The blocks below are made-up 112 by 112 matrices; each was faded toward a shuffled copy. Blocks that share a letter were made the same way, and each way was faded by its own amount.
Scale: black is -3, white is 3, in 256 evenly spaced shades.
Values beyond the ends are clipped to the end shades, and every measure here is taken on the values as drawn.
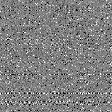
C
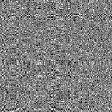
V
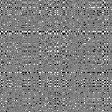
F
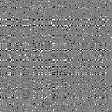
F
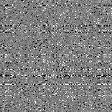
C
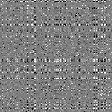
F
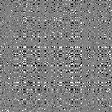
F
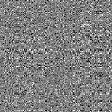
V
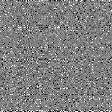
C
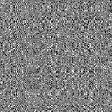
V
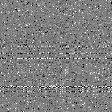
C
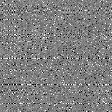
C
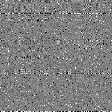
C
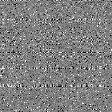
C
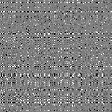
F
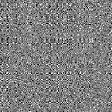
V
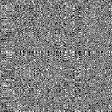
V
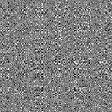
V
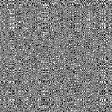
V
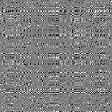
F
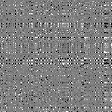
F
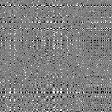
F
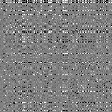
F
